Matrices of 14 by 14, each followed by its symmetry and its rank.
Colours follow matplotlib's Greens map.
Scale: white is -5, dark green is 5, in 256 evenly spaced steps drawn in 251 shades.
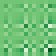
symmetric, rank one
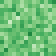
neither, full rank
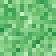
neither, full rank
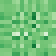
antisymmetric, rank two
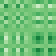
symmetric, rank one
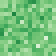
symmetric, full rank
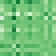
antisymmetric, rank two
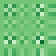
symmetric, rank one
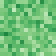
neither, full rank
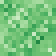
symmetric, full rank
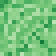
symmetric, full rank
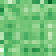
antisymmetric, rank two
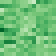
neither, rank three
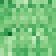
neither, rank three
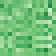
neither, rank three
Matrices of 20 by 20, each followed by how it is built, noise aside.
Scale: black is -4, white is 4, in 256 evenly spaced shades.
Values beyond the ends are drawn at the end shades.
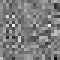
low rank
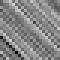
Toeplitz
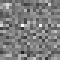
low rank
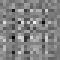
low rank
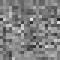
low rank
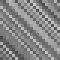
Toeplitz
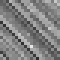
Toeplitz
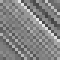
Toeplitz
